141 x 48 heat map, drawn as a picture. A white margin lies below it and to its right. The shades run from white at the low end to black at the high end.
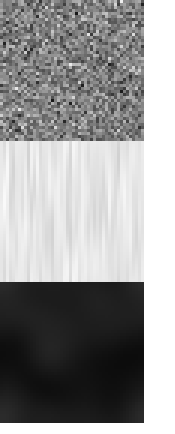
The table splits into 3 rows of 1 panel. Panel 1,1: middling, fine-grained, strong in contrast. Panel 2,1: very low, streaked downward, faint in contrast. Panel 3,1: very high, smooth, faint in contrast.
